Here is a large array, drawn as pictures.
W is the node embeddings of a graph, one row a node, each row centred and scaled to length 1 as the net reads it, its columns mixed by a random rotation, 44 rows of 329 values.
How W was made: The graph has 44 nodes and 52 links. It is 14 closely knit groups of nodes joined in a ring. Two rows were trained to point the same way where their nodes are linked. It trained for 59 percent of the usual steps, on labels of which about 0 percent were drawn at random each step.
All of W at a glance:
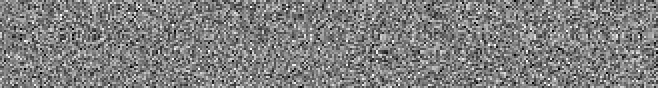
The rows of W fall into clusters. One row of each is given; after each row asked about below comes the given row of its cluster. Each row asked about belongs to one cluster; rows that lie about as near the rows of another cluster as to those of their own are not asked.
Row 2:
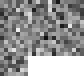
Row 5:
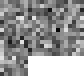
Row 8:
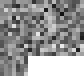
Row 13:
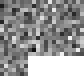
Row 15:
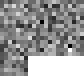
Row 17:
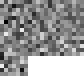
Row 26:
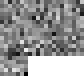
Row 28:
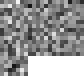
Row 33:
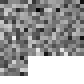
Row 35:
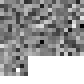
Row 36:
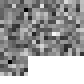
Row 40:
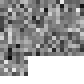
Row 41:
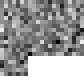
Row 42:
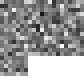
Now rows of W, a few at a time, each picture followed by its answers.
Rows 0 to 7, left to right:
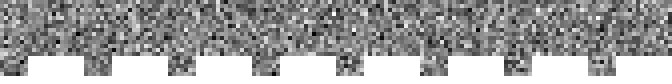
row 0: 41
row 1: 8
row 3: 13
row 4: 2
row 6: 42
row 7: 28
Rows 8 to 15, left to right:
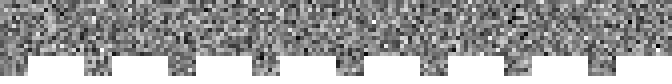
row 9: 28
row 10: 33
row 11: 2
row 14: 17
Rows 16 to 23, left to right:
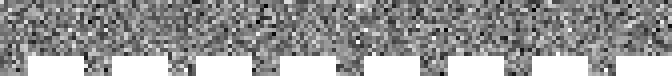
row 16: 42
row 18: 35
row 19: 17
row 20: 5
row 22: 36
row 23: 35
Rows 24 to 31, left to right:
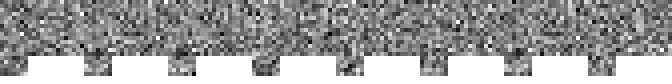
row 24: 40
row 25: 26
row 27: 41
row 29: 15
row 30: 26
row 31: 8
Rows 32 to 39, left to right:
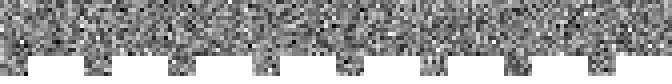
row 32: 5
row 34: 40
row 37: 28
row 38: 13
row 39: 42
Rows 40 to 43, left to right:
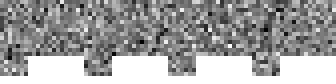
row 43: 36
